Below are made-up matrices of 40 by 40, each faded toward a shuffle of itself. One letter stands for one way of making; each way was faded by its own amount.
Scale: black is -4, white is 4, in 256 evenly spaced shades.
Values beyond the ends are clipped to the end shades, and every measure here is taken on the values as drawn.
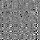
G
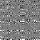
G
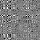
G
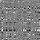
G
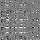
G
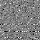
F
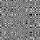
G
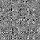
F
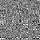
F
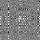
G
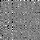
G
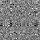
F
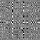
G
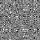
F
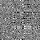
F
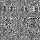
F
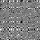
G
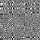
G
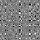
G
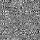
F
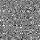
F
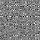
F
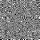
F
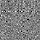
F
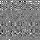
G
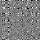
G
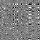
G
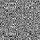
F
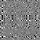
G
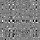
G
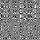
G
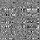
G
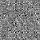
F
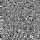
F
